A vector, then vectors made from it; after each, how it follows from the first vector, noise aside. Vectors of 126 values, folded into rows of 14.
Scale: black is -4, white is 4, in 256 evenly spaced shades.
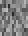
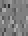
partly zeroed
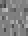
partly zeroed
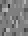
partly zeroed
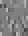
partly zeroed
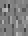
partly zeroed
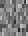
reversed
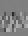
partly zeroed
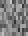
reversed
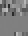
partly zeroed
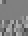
partly zeroed
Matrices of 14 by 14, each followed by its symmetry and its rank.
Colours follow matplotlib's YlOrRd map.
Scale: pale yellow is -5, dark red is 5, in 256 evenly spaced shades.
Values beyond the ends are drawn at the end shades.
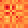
symmetric, rank two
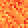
antisymmetric, full rank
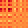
symmetric, rank one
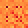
symmetric, rank three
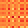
neither, rank one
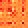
symmetric, rank two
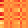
neither, rank one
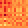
neither, rank two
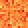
antisymmetric, full rank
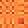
symmetric, rank two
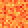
antisymmetric, full rank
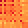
symmetric, rank two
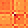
symmetric, rank two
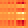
neither, rank one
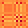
symmetric, rank one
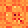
symmetric, rank three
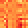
neither, rank two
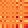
symmetric, rank one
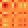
symmetric, rank one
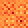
symmetric, rank three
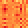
neither, rank two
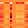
neither, rank one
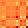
symmetric, rank one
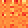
neither, rank two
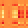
neither, rank one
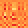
neither, rank two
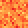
antisymmetric, full rank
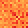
symmetric, rank three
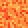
antisymmetric, full rank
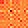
symmetric, rank three
